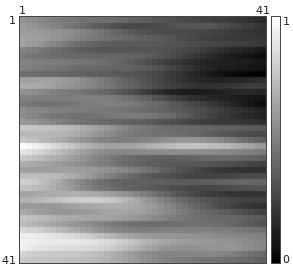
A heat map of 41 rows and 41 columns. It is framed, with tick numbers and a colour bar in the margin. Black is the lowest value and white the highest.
The top right is the ninth with the lowest average. Streaks run across, left to right. There is an overall slope up to the bottom left. The values follow a bell shape. The bottom left is the ninth with the highest average.
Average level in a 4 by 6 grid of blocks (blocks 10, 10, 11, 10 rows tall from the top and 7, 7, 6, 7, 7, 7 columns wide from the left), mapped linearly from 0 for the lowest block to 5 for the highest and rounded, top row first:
322110 | 332210 | 543222 | 554332
